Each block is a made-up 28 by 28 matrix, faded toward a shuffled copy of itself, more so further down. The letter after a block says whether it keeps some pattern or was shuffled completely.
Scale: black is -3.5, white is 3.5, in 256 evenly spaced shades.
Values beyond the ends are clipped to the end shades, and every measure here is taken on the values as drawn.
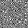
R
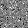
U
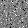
U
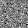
U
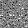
R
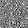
R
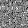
R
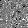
R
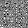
R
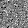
U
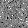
U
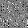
R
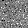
U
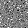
U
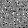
U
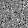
U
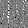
R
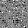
R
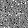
U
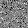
U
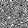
U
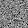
U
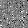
R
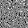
R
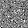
U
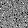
U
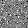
U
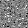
R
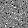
U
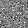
U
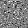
R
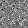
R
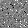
U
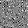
R
